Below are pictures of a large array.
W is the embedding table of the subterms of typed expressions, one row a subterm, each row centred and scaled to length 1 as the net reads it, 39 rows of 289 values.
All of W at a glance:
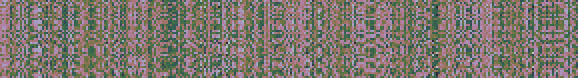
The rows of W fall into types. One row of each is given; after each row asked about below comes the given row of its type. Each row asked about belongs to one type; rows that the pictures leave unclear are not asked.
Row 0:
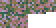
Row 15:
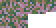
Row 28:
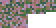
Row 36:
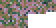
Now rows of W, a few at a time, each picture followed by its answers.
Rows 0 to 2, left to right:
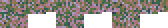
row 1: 15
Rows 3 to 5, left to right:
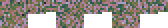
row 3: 28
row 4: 0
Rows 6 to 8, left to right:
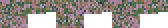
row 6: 28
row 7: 36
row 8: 28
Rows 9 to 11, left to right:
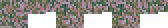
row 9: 15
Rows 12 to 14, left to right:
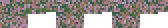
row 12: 28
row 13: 0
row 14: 0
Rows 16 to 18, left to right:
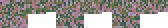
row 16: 28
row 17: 15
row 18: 15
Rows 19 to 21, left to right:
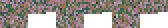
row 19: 0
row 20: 28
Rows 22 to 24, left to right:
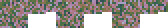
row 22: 15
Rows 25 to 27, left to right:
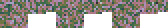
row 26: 0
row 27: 36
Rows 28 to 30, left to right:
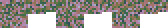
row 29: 15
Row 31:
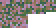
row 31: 28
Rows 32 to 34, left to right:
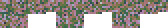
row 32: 0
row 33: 0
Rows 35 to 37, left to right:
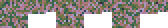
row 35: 15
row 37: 36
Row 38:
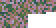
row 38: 0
